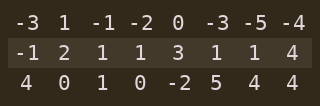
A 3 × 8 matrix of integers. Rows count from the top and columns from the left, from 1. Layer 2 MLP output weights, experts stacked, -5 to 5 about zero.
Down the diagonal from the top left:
-3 2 1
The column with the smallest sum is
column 4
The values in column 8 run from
-4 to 4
